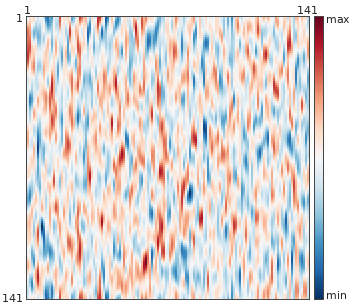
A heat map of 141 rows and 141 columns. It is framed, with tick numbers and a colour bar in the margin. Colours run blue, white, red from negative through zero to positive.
Grain: streaks running down. Average level on the scale: 50%. Slope: none. Histogram: bell-shaped. Mirror symmetry: none.
